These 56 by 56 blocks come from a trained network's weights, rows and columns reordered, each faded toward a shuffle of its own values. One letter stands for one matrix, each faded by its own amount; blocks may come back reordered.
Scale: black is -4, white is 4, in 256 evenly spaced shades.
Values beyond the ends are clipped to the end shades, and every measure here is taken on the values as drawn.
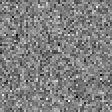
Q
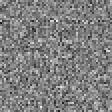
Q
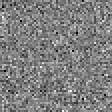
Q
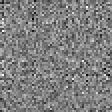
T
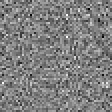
T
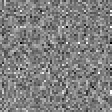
T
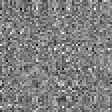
T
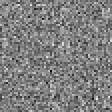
Q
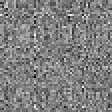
T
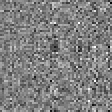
T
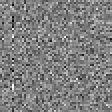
T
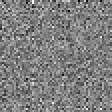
T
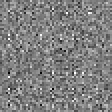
T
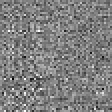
T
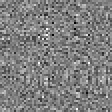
T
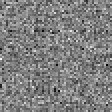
Q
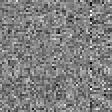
T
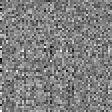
T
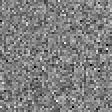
Q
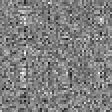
T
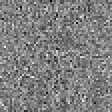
Q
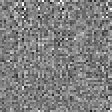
T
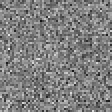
Q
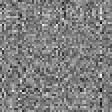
T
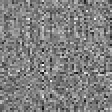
T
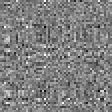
T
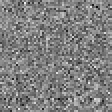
Q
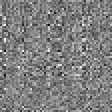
T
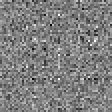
T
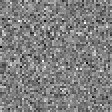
Q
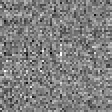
T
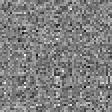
T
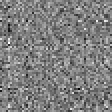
T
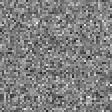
Q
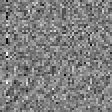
T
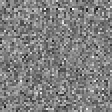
Q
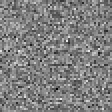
Q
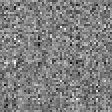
T
